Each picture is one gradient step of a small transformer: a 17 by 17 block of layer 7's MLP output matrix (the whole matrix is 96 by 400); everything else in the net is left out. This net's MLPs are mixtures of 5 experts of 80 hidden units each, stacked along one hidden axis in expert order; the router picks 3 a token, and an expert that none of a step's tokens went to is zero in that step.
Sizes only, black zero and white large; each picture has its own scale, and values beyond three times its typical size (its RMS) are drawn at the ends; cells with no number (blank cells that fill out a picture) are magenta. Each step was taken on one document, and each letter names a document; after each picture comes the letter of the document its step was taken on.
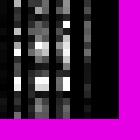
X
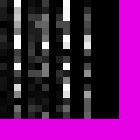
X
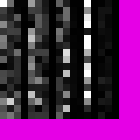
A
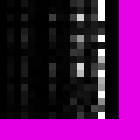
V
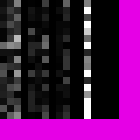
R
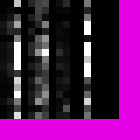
R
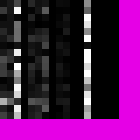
R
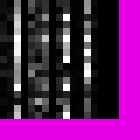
X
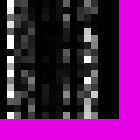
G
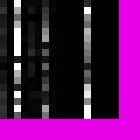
R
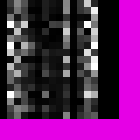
G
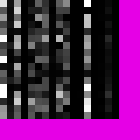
A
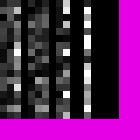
X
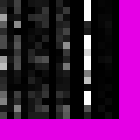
A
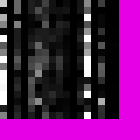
A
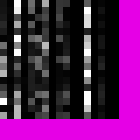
A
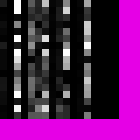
X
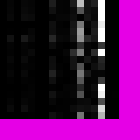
V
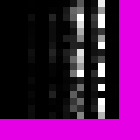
V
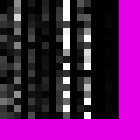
X
